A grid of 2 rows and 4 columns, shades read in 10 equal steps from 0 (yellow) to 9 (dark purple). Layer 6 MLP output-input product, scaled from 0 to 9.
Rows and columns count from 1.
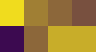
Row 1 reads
0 4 5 6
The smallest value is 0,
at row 1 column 1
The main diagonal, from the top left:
0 5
